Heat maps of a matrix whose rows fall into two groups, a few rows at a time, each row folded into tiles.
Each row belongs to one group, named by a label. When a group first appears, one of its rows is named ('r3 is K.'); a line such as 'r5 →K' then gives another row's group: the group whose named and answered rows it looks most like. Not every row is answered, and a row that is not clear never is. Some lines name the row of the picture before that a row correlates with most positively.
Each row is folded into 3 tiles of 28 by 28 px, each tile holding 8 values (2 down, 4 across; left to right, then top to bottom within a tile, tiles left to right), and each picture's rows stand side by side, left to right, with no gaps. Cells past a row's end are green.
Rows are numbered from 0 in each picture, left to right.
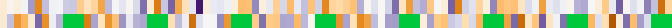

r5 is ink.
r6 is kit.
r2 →ink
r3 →ink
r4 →kit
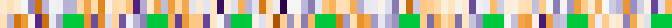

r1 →kit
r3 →ink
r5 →kit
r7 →ink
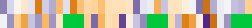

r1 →kit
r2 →ink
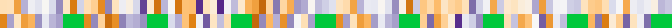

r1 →kit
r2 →ink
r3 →kit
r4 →kit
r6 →ink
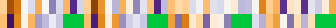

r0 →kit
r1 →kit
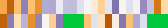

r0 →kit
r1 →ink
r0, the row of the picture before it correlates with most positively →2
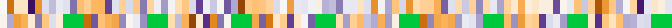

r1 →kit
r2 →ink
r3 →kit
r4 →ink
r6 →kit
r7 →kit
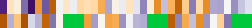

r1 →kit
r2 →kit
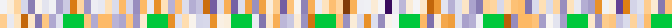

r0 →ink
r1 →ink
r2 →ink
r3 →ink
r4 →kit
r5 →kit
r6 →kit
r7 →ink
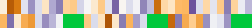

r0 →kit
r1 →ink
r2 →kit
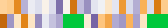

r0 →kit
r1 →ink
